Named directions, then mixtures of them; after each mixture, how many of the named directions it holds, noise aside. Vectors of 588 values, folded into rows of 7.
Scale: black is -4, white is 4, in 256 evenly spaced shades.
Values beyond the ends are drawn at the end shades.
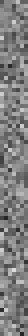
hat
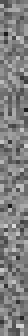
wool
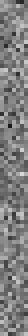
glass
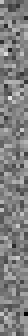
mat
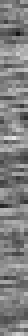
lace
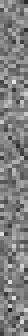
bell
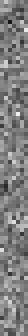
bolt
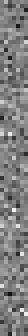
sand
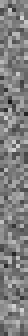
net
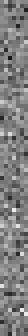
one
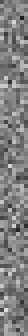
two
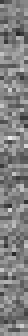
three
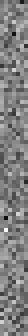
two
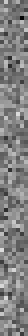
three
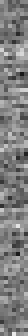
three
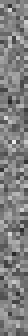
two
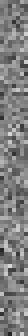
two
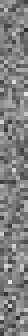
one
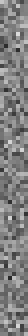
two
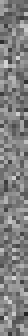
three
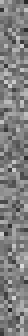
one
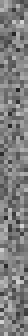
three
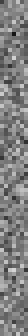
three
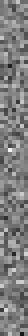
two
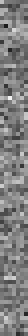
two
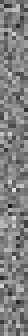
two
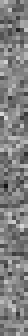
three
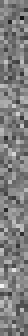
three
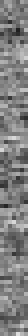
two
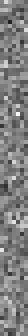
one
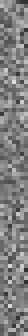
two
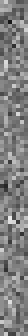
two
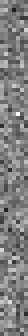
three
